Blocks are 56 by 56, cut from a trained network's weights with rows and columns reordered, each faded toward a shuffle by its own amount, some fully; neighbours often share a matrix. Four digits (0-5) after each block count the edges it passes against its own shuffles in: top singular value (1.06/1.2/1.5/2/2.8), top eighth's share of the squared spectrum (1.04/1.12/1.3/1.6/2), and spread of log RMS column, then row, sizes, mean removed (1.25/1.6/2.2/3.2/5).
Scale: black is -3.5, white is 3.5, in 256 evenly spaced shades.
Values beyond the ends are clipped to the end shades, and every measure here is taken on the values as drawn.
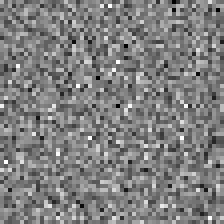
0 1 0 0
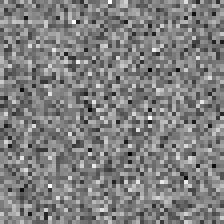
0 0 0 0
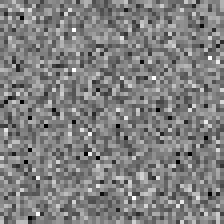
0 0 0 0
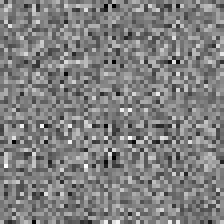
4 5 2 3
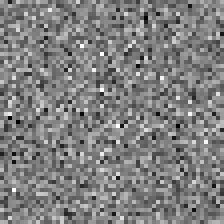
0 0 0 0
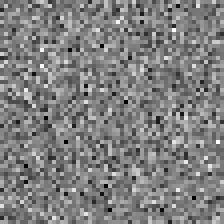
0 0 0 0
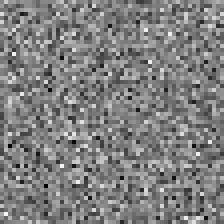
0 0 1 0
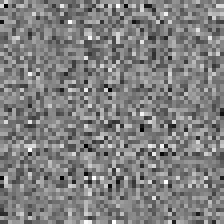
3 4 2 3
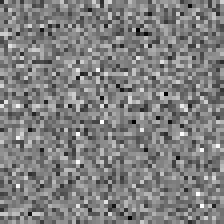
3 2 0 1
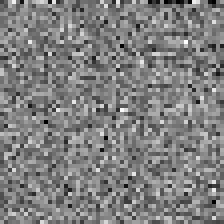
3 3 0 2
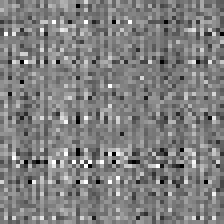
4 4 0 3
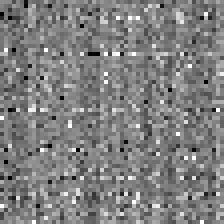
3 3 0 2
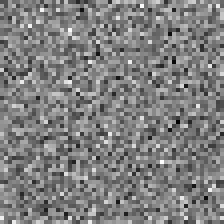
1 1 0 0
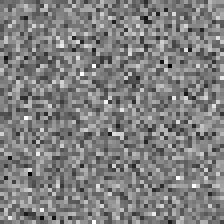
1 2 0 0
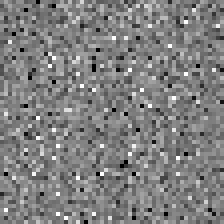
0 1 0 0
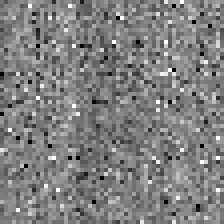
2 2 0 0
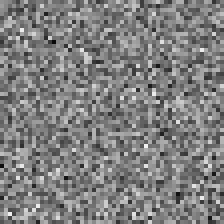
0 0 0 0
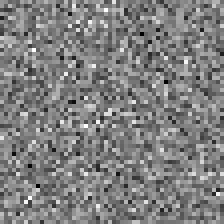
1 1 0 0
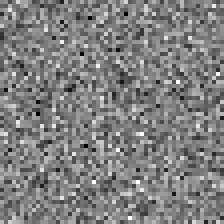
0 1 0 0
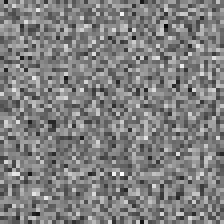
3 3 1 1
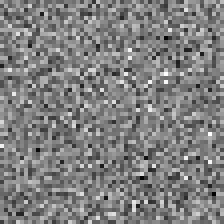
1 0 0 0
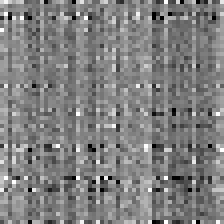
4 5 1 4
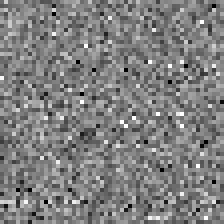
2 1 0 0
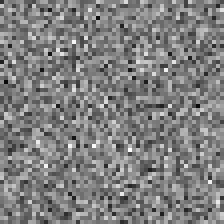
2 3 0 1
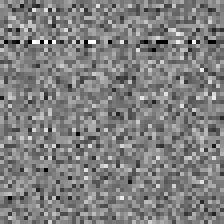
4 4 0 2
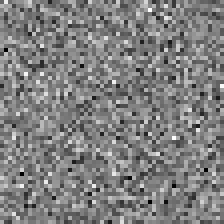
0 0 0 0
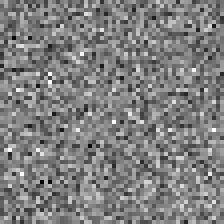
1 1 0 0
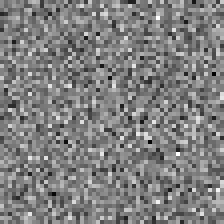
0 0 0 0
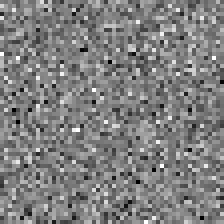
2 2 1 0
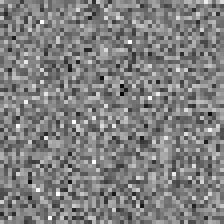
0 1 0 0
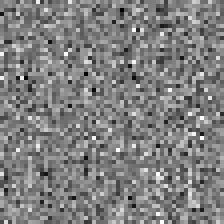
2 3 2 1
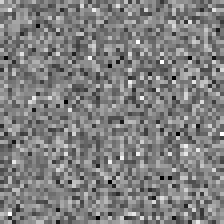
2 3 1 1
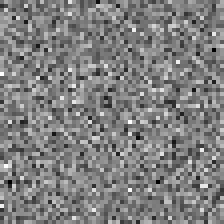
1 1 0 0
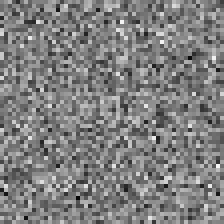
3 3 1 1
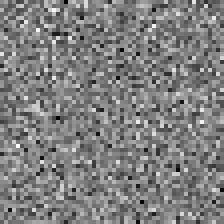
1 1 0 0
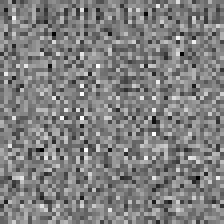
3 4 2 2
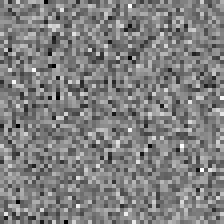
0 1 0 0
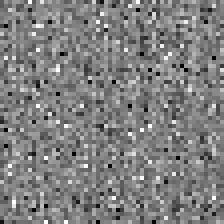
2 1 0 1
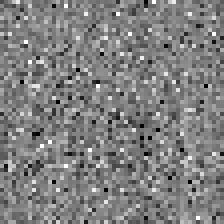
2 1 0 1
